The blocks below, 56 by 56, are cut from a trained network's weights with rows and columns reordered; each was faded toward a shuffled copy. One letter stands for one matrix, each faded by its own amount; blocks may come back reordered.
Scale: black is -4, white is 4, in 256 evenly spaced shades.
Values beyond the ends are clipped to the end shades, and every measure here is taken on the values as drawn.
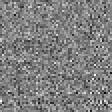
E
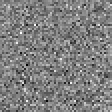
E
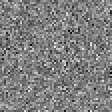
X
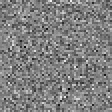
X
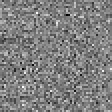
X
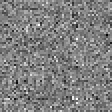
E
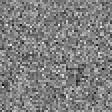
X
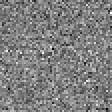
X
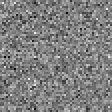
X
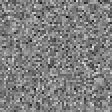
X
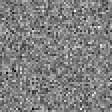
X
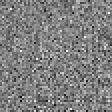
E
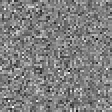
E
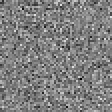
E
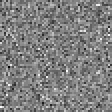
X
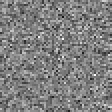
X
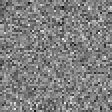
X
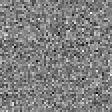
X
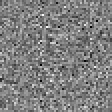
X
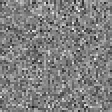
E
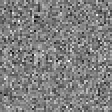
X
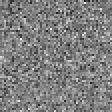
X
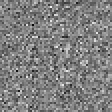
E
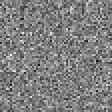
E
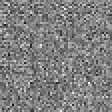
E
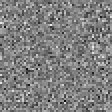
X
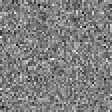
X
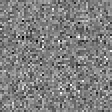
E
